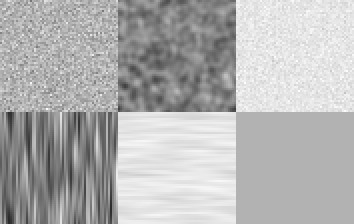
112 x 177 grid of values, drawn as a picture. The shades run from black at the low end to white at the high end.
The table splits into 2 rows of 3 panels. Panel 1,1: high, fine-grained. Panel 1,2: middling, blotchy. Panel 1,3: very high, fine-grained, faint in contrast. Panel 2,1: middling, streaked downward, strong in contrast. Panel 2,2: very high, streaked across, faint in contrast. Panel 2,3: high, flat.
